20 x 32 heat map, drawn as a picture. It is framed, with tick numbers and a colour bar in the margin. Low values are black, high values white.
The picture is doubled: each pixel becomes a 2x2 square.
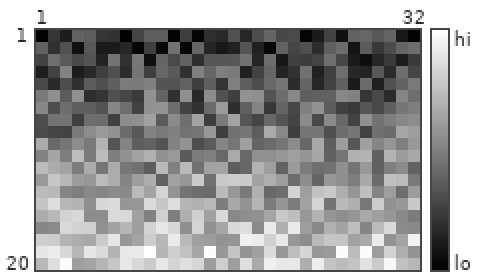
Stripes: none. Odd rows or columns: none. Ninth with the highest average: bottom left. Average level on the scale: 50%. Slope: up to the bottom.
